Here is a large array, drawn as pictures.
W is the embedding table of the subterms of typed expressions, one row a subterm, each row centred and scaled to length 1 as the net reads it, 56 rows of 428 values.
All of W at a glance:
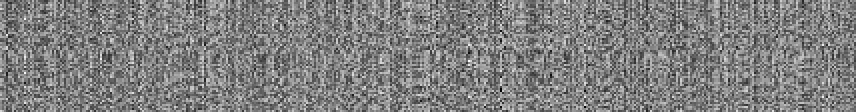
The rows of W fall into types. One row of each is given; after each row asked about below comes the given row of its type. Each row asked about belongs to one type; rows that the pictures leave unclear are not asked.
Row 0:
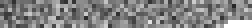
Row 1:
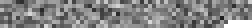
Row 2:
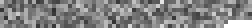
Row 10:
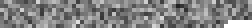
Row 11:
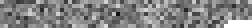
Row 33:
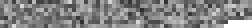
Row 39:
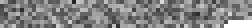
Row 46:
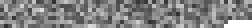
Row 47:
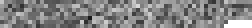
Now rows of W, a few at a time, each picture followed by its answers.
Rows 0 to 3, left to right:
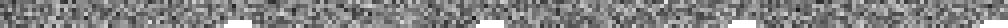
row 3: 2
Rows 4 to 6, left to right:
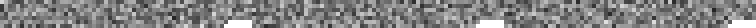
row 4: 46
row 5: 0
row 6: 1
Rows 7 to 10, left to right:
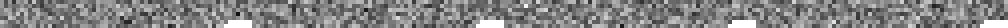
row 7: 2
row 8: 11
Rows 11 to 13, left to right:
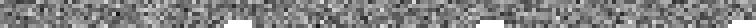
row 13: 1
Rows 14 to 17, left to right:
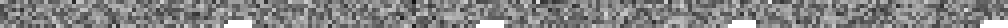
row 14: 39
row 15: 10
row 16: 2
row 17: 11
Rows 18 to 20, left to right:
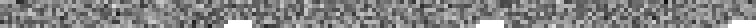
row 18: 1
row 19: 0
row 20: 0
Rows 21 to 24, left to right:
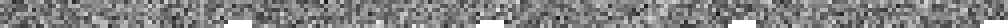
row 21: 47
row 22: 33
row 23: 47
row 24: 10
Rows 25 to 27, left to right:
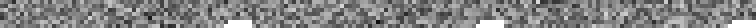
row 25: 39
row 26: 39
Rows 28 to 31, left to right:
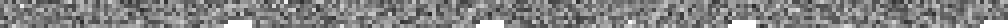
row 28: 33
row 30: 47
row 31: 46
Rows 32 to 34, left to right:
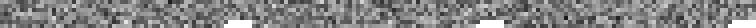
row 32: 1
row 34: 47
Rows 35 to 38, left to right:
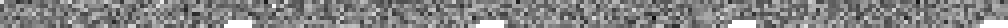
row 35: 11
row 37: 10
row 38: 0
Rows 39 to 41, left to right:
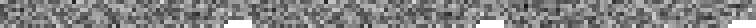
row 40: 39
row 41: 2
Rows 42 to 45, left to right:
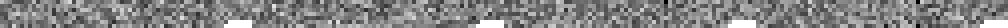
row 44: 0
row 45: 47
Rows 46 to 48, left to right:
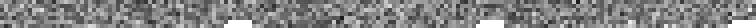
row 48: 33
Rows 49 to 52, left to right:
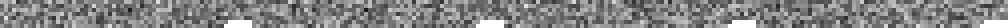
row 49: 46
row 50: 11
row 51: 33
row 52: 2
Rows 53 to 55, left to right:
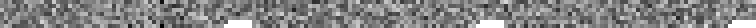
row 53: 47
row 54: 2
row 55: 46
